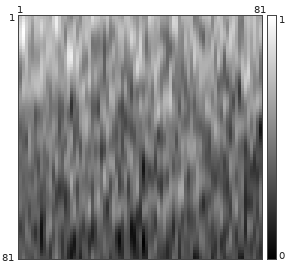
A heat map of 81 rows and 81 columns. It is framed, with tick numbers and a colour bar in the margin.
Grain: streaks running down. Average level on the scale: 50%. Ninth with the highest average: top left. Slope: up to the top. Histogram: bell-shaped.
